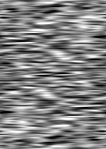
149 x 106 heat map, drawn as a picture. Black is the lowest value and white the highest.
It looks the same turned upside down. There is no overall slope. The histogram is bell-shaped. Streaks run across, left to right.
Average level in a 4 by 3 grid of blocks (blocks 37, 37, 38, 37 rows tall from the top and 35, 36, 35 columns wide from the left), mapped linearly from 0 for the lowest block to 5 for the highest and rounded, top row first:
235 / 022 / 220 / 532
